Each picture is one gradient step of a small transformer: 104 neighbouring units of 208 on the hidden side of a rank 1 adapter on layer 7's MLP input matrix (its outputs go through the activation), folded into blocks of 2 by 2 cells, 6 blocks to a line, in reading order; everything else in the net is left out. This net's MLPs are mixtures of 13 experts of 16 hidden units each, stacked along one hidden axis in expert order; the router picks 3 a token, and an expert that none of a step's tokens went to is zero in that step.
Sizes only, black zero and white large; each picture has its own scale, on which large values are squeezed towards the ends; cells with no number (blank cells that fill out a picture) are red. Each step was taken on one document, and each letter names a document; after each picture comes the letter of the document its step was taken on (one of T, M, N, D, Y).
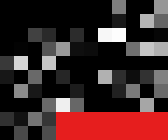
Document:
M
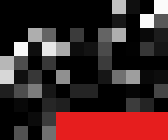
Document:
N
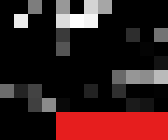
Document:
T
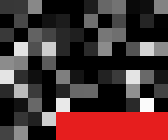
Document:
N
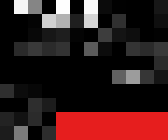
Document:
T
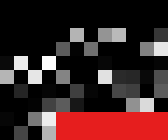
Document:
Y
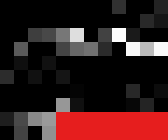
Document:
M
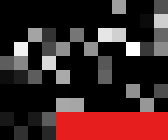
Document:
M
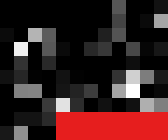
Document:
N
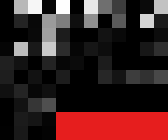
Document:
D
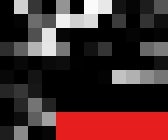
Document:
D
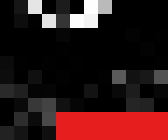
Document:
T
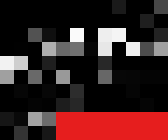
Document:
M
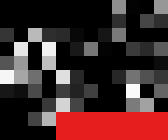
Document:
N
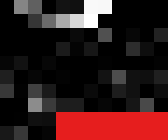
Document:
T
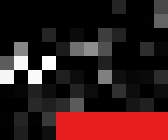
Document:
Y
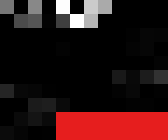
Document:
T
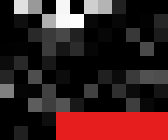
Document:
T
